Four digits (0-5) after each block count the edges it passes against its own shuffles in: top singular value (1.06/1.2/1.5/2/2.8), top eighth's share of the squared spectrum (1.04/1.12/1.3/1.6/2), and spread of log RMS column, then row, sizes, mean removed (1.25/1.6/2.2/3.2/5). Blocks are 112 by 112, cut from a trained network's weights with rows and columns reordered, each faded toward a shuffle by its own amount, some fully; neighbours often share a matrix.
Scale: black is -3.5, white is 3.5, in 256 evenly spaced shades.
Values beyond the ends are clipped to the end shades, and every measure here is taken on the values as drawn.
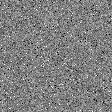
0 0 0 0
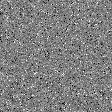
1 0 0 0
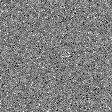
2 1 0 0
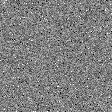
1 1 0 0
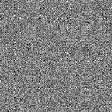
4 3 2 2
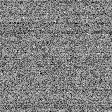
3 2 0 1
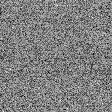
1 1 0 0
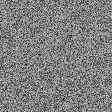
0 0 0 0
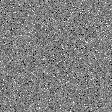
0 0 0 0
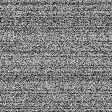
4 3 0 1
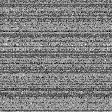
5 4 0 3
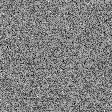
0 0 0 0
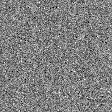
2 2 0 1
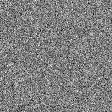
0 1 0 0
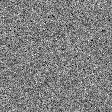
0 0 0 0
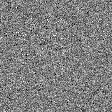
1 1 0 1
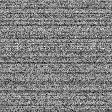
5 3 0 2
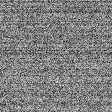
3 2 0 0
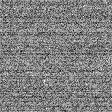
3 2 0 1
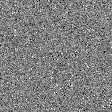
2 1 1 0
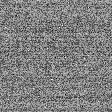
3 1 0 0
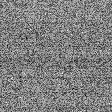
2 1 0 0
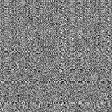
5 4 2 3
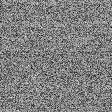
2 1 0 0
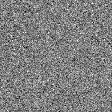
3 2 1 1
